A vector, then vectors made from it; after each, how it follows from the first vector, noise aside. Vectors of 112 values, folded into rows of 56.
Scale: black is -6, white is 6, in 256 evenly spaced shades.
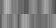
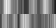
scaled up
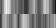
scaled up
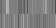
partly zeroed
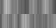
copied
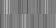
partly zeroed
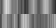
scaled up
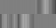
partly zeroed
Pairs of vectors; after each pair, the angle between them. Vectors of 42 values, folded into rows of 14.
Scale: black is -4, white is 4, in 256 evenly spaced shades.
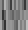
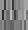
orthogonal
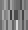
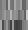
partly opposed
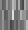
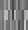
partly opposed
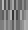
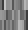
partly opposed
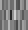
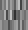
nearly opposite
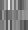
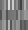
nearly parallel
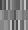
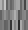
nearly opposite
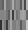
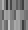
orthogonal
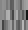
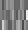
nearly opposite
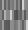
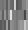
partly aligned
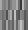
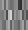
partly aligned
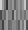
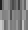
partly opposed
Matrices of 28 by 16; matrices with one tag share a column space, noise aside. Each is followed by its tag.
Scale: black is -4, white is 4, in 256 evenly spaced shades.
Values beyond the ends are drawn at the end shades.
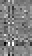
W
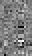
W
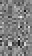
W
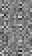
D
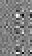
D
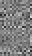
D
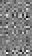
D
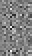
D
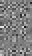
D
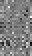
W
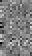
W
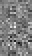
W
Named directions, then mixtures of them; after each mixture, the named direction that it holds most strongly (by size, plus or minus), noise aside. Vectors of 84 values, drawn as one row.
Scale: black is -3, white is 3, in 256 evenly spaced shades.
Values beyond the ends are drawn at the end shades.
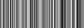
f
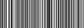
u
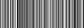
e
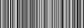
e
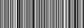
e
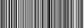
e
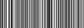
u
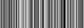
e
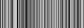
e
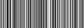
u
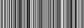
f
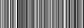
e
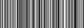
e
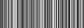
u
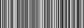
u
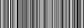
e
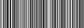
u
